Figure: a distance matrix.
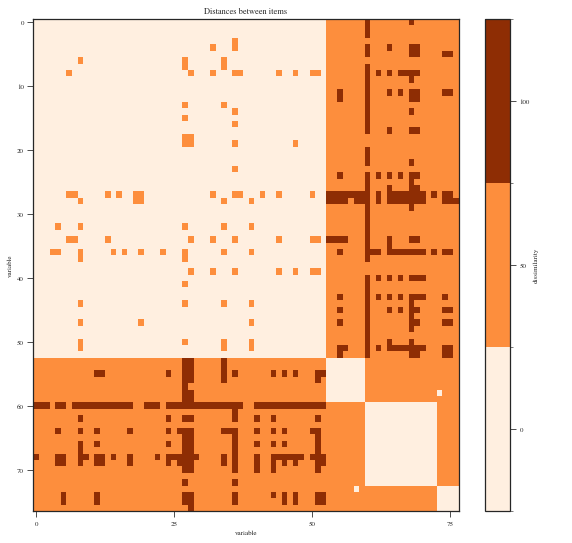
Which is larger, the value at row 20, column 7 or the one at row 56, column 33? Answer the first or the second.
the second
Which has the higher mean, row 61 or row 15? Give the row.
61
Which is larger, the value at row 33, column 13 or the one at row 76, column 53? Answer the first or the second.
the second
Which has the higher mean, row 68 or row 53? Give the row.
68
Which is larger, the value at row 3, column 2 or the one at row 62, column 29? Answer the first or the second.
the second
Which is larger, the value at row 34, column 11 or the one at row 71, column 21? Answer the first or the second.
the second
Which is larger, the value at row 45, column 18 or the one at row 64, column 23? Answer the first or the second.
the second
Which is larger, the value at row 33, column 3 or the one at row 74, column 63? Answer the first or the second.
the second
